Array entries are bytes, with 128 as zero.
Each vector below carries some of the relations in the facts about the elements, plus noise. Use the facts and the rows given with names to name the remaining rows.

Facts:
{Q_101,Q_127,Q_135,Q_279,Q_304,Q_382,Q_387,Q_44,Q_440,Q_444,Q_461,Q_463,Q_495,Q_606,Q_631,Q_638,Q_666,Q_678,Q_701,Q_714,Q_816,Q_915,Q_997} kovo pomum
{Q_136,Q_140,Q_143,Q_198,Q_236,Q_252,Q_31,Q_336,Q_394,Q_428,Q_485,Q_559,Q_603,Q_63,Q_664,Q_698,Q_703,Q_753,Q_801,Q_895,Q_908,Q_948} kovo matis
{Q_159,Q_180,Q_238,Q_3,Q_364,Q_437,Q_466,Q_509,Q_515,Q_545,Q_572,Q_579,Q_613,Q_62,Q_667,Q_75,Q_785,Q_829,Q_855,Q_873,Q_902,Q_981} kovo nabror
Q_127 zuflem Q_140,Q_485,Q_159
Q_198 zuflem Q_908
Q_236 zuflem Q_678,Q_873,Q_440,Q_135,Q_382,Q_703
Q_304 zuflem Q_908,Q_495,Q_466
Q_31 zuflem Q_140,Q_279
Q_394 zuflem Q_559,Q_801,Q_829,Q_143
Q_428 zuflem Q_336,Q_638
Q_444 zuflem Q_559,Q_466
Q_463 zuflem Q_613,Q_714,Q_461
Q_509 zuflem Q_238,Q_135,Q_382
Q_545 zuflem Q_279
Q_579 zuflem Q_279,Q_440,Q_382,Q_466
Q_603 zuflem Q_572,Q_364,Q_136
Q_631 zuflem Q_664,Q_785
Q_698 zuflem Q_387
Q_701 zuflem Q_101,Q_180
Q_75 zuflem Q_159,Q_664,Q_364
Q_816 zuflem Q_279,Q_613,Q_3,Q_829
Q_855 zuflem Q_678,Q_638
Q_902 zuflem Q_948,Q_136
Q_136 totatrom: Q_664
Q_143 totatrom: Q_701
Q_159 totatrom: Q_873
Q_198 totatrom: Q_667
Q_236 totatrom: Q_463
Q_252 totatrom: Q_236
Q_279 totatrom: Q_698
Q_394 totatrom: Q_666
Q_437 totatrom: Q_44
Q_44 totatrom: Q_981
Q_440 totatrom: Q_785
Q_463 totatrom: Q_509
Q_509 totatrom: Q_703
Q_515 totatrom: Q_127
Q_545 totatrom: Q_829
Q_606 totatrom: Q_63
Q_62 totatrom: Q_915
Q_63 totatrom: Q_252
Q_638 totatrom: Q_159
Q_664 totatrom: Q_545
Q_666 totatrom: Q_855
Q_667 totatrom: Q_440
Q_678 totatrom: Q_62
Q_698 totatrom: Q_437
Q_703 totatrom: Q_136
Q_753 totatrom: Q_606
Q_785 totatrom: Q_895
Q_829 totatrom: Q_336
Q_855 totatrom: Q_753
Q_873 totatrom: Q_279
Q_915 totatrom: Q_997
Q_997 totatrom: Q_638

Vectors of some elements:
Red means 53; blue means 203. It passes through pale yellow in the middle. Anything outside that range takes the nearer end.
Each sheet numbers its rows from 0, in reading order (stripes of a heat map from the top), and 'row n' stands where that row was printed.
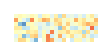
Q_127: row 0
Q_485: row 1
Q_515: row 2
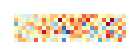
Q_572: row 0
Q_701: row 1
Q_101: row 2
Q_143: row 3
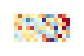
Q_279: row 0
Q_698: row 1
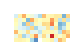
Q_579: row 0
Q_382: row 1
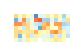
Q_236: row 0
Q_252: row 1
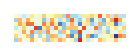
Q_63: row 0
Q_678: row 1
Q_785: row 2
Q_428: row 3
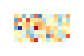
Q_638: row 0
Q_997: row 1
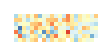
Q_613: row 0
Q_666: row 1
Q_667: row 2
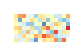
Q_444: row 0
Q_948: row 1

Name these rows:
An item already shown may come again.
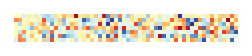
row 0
Q_485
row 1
Q_785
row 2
Q_279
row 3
Q_159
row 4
Q_829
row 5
Q_336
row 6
Q_75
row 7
Q_701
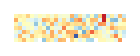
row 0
Q_140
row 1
Q_3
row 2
Q_509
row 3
Q_873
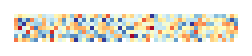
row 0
Q_75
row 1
Q_785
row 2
Q_198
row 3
Q_198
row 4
Q_336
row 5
Q_545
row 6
Q_902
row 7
Q_136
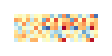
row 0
Q_3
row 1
Q_638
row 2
Q_638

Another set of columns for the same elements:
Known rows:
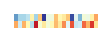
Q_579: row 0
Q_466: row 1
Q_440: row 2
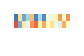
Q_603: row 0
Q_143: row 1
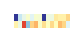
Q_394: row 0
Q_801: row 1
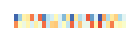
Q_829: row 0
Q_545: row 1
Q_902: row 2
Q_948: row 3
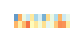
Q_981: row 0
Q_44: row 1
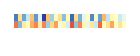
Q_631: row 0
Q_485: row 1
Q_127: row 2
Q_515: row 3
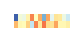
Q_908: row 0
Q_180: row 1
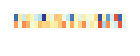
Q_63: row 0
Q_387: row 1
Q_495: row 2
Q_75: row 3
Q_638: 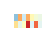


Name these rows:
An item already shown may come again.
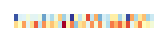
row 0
Q_304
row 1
Q_428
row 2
Q_140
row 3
Q_336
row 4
Q_948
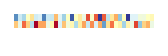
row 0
Q_855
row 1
Q_703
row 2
Q_279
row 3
Q_159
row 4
Q_394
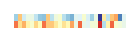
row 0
Q_701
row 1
Q_701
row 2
Q_463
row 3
Q_664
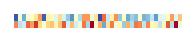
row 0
Q_440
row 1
Q_698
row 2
Q_678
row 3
Q_159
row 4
Q_236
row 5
Q_873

